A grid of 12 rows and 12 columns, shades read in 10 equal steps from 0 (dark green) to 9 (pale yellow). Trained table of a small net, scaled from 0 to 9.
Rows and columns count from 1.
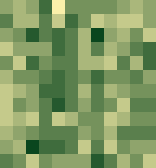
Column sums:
65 63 51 37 45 41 62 40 65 61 52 52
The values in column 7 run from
4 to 7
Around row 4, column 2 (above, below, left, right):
4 7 7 5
